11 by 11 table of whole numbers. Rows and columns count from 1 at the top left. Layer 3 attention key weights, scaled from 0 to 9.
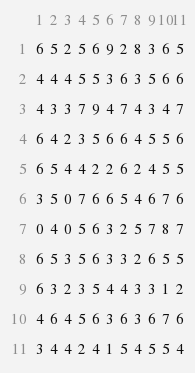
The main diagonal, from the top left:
6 4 3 3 2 6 2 2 3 7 4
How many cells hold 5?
25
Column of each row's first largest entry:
6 7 5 1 1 4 10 1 1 10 7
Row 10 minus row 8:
-2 1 1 0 0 0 3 1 0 2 1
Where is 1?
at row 9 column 10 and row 11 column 6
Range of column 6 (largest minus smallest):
8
